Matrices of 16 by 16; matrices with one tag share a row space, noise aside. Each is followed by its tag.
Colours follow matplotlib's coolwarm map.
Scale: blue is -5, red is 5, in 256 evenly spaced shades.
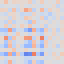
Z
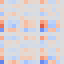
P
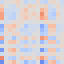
P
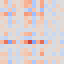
Z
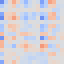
P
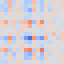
Z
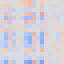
Z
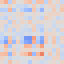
Z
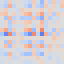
Z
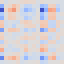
P
